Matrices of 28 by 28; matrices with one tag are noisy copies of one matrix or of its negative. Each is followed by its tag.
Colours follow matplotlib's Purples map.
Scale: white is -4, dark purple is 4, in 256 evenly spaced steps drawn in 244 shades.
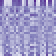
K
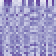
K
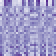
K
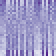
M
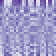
K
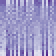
M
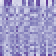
K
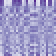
K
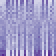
M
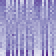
M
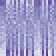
M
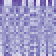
K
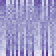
M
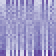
M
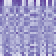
K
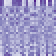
K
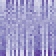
M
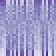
M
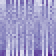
M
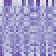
K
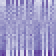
M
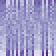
M
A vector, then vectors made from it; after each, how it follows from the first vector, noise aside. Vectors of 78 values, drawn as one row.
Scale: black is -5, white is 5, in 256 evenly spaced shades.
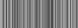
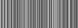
sign-scrambled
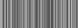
copied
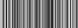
scaled up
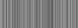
shrunk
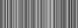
negated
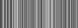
negated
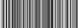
scaled up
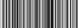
scaled up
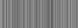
shrunk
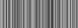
copied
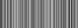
negated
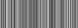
sign-scrambled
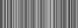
negated
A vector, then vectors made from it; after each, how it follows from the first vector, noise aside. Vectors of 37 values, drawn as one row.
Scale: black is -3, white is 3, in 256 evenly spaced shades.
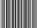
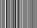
partly zeroed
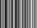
sign-scrambled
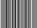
partly zeroed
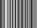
sign-scrambled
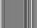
partly zeroed
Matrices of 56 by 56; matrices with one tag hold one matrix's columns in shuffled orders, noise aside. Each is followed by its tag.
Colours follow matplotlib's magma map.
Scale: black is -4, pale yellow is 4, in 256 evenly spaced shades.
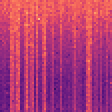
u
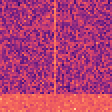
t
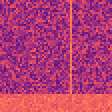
t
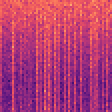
u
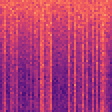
u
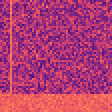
t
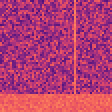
t
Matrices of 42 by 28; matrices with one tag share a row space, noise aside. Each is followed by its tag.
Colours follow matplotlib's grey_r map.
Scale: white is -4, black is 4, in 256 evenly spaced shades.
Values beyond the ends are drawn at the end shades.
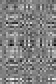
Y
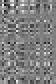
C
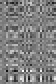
Y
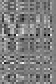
C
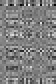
Y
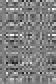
Y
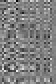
C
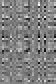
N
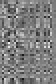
C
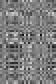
Y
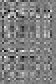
C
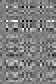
Y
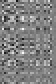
C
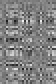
Y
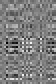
Y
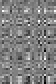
N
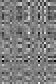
N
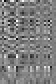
C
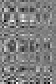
C
